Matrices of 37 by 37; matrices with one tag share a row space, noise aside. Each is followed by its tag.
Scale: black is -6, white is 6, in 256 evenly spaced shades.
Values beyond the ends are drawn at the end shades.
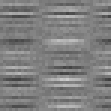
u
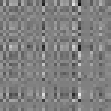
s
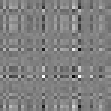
s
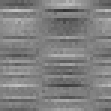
u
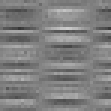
u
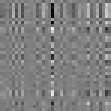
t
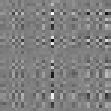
t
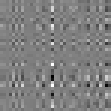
t
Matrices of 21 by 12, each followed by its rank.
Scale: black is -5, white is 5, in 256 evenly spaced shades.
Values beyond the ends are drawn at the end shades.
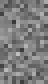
full rank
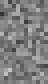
full rank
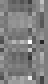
two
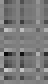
one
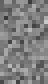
full rank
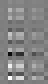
one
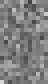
full rank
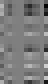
one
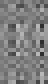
two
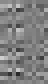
two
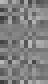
two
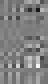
two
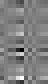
one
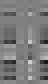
one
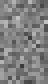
full rank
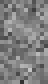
full rank
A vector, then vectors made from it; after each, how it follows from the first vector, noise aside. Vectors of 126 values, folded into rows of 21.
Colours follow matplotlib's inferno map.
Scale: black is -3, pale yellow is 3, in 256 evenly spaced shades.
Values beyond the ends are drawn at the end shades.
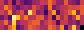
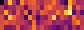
reversed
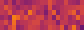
shrunk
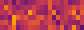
shrunk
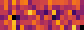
sign-scrambled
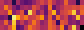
copied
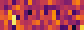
sign-scrambled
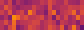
shrunk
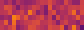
shrunk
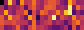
reversed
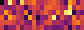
reversed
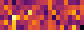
copied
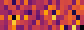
sign-scrambled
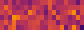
shrunk
